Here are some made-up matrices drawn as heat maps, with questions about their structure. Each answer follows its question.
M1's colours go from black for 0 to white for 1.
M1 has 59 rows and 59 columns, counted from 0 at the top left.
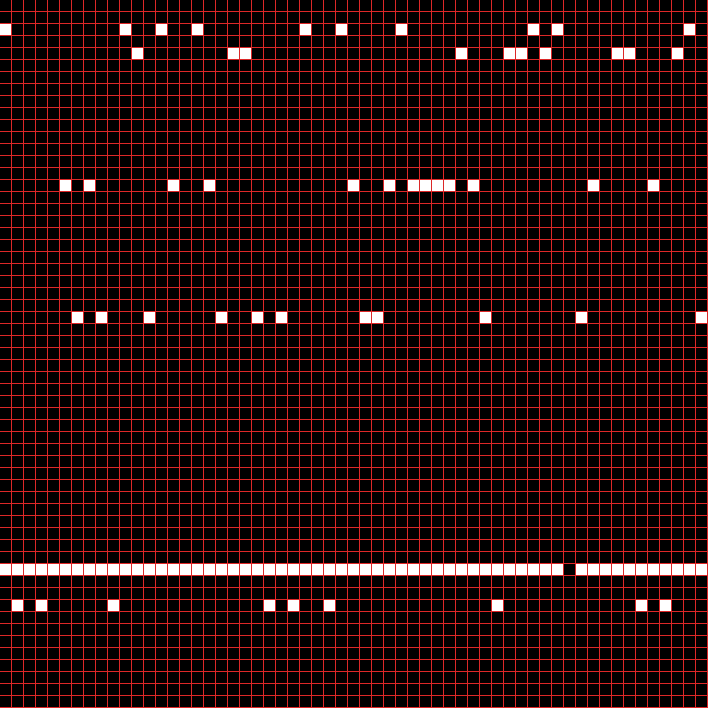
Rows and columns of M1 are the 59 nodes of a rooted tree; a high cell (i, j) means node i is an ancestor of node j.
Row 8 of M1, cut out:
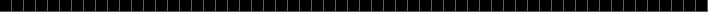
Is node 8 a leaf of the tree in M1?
yes
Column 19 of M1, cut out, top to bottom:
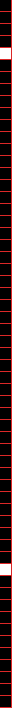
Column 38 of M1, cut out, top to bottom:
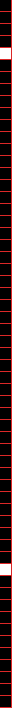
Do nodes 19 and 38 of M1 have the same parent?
yes
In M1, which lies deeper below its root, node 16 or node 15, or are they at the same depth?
node 16
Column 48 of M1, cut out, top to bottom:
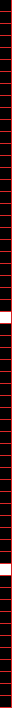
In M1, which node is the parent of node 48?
26
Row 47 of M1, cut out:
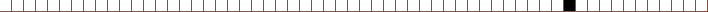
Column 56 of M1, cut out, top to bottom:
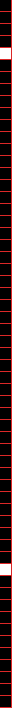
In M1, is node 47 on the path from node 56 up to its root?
yes
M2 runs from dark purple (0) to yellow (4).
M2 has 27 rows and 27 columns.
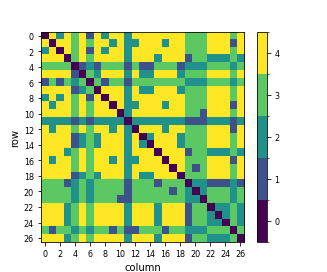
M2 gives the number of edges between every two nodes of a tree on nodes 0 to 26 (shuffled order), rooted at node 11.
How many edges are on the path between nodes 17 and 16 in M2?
4
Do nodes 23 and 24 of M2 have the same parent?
yes
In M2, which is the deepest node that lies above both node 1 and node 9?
25
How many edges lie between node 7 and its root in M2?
2
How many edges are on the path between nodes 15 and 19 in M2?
1
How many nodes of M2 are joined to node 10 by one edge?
1
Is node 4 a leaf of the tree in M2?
no
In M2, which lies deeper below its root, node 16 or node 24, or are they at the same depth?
the same depth
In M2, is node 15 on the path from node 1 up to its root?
no
